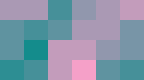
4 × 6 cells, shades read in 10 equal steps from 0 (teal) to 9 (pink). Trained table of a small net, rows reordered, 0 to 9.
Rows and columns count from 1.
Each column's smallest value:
1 0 2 5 3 2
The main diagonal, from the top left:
6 2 7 9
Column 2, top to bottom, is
6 2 0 2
